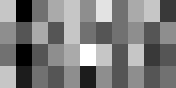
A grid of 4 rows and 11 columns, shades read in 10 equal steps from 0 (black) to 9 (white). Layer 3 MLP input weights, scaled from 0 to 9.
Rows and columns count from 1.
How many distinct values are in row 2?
5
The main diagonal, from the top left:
7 3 3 3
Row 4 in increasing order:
1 1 3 3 3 4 4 5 5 5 7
